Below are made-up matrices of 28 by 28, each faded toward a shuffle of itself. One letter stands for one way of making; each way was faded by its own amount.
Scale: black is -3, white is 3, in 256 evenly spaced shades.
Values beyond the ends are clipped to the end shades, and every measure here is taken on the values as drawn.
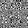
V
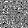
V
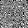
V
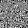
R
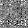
V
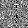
V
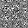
V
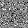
R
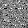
R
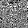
V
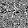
V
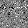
R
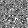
R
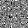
V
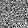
V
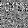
V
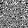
R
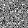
V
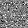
R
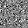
V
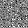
R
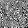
V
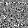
V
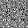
V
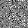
V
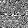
R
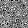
R
